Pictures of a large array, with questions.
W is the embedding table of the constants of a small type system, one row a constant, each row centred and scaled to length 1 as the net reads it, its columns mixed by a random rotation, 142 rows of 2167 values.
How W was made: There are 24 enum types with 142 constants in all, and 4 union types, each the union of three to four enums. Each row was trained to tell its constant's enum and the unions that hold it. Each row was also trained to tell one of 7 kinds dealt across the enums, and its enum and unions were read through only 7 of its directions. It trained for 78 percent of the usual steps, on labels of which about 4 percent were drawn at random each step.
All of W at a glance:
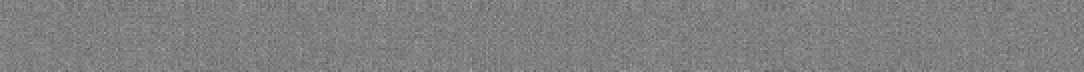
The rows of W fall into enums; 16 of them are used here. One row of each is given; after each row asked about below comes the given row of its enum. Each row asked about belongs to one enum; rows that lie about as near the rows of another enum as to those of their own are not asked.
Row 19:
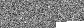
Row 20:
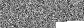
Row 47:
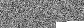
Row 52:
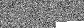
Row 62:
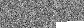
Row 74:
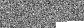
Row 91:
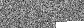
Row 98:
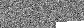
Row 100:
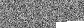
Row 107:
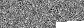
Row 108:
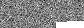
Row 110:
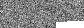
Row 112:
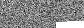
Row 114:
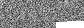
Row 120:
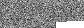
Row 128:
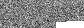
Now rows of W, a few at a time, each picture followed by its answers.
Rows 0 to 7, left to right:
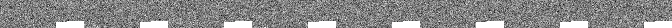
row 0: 108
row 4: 107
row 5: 20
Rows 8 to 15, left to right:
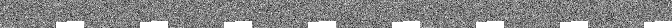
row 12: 112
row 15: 120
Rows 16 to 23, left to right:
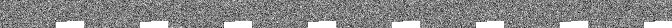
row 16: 107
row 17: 107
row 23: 107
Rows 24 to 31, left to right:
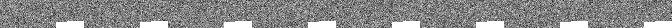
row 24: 120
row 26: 52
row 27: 100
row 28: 110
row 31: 52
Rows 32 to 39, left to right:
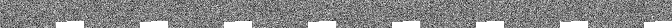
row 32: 62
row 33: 74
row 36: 112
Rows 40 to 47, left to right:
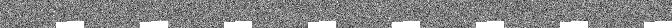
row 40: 62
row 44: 20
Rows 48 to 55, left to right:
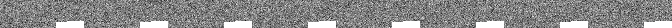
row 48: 62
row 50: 107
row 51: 112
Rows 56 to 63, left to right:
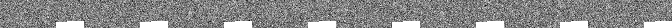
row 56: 19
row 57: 74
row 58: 19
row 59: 62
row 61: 19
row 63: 74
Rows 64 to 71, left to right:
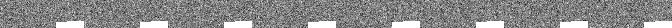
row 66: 112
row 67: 128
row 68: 19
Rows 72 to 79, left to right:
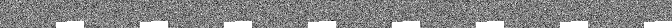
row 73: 52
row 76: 107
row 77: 74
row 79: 128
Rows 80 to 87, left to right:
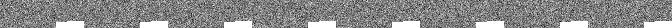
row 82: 120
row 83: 120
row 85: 114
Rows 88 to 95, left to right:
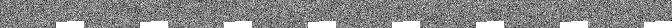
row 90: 52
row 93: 112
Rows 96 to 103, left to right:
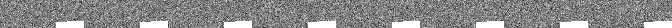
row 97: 100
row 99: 98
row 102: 110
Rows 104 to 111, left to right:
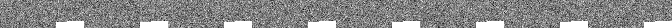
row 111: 62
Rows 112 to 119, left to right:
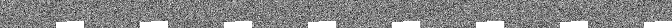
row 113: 52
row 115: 128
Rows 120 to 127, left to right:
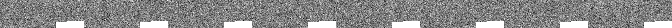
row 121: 120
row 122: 74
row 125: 62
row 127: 112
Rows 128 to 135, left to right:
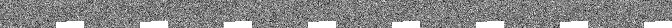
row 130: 52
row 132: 128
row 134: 128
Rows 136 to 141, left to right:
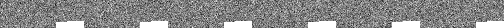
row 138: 128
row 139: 114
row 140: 110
